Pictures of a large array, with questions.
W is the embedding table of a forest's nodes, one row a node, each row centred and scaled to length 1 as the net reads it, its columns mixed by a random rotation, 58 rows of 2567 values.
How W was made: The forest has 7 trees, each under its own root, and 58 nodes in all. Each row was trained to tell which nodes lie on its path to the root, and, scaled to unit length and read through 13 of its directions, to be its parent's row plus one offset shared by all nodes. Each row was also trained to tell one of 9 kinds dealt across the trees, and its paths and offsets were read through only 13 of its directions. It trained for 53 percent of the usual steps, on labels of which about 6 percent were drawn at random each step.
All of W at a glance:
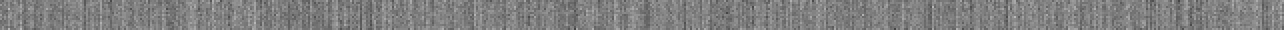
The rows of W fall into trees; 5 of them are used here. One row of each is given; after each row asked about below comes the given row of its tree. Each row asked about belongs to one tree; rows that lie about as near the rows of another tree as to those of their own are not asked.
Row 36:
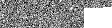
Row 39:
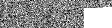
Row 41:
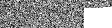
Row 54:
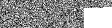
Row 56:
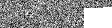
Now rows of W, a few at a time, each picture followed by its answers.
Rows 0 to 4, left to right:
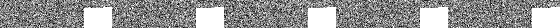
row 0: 41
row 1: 56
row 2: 39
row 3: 56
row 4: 54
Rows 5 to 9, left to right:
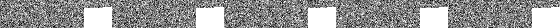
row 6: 39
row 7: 56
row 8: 56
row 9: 36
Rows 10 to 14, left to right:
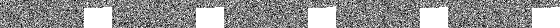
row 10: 54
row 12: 54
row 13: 54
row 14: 56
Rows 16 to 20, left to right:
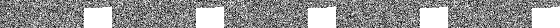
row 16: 41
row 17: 41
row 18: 54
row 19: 41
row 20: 54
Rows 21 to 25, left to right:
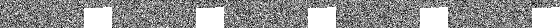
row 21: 56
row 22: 36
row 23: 36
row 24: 39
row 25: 36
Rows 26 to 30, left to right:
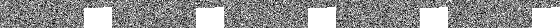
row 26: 39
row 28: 36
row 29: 39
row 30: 36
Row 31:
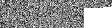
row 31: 36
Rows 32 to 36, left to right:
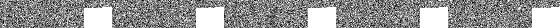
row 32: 39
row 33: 56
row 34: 39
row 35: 41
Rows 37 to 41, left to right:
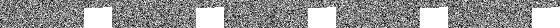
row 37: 36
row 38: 39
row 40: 54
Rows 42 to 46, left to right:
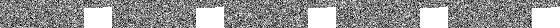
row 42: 56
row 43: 36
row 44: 56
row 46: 54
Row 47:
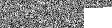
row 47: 56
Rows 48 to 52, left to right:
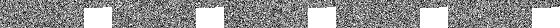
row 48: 56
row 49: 54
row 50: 39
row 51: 36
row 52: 36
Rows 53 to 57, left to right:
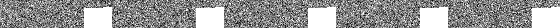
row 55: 56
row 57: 54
